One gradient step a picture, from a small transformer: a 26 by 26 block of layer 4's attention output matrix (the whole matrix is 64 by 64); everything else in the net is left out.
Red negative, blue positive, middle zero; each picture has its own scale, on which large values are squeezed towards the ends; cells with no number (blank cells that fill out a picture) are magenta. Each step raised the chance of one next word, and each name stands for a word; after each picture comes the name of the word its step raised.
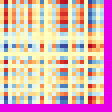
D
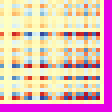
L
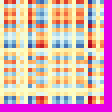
D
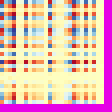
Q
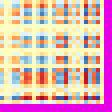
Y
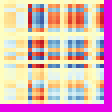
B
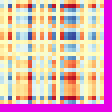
Y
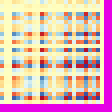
Q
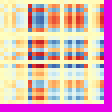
B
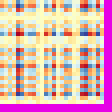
L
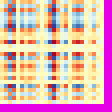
B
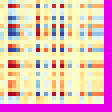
L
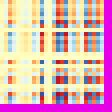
D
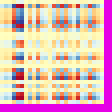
Y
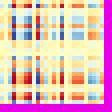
Y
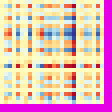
L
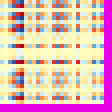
Q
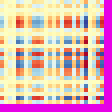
B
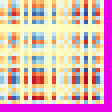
Y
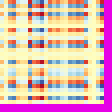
Q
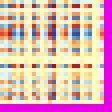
L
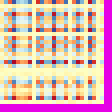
Q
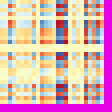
B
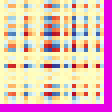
L
